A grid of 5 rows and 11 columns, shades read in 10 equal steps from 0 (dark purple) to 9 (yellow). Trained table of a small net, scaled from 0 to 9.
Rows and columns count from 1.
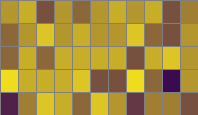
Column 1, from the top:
6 4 4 9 1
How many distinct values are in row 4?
7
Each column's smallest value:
1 5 3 6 4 3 3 2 4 0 3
